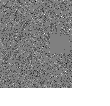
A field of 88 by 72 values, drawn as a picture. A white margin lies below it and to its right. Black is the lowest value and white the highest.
Slope: none. Grain: fine. Mirror symmetry: none. Odd patch: calmer, in the middle right. Calmest part: middle right.
